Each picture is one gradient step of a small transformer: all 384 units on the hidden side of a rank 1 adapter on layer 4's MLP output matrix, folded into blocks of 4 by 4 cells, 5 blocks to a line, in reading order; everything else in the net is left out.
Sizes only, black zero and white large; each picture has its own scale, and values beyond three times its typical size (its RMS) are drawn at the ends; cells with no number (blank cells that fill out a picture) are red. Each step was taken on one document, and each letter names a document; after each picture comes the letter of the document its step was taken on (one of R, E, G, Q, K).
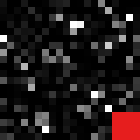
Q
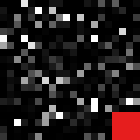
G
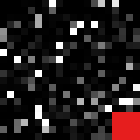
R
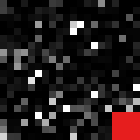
Q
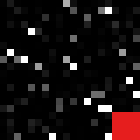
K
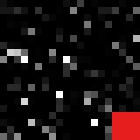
K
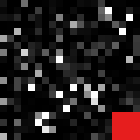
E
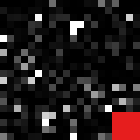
Q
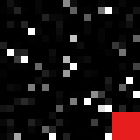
K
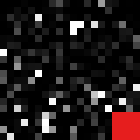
Q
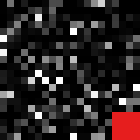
R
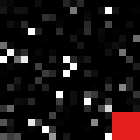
K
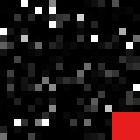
G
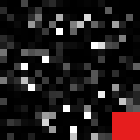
Q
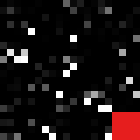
K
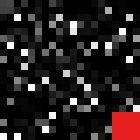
E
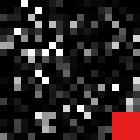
E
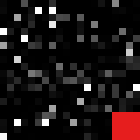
G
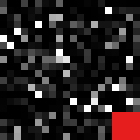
E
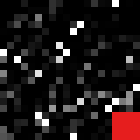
R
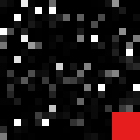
G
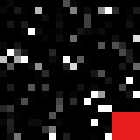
K
